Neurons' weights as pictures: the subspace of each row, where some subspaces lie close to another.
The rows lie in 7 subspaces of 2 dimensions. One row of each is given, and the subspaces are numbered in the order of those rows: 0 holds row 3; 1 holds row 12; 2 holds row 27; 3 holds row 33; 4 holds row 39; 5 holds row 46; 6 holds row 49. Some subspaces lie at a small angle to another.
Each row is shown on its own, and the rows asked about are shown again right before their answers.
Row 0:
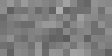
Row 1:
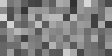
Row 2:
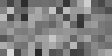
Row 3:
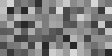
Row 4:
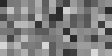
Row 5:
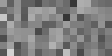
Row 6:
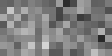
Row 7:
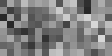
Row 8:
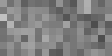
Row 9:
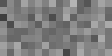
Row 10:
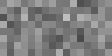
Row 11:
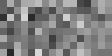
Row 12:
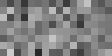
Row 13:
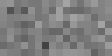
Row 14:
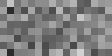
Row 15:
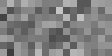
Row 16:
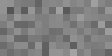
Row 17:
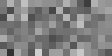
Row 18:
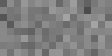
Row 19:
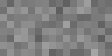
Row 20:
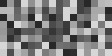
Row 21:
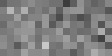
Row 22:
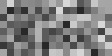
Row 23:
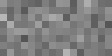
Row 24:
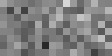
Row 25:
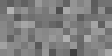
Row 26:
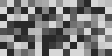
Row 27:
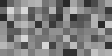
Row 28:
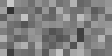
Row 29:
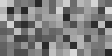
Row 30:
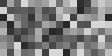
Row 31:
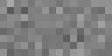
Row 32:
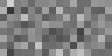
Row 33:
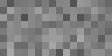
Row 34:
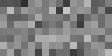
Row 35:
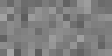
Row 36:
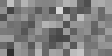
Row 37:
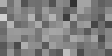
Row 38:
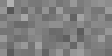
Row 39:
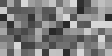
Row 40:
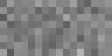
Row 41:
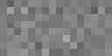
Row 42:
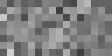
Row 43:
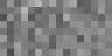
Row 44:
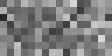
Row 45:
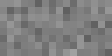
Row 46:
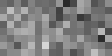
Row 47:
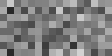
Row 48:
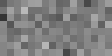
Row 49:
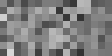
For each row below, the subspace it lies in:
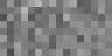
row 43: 1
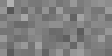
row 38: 3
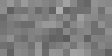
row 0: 6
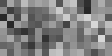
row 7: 5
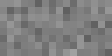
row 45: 6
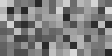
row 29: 0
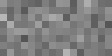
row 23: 2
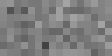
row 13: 2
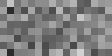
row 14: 0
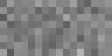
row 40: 0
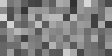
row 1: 2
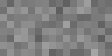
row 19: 2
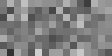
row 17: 1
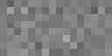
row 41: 3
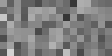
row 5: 6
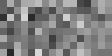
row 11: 1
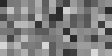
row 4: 4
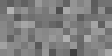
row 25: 6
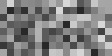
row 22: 2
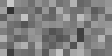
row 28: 3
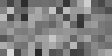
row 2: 1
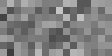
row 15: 6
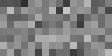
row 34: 1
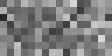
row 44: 4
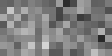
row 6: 5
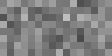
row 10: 3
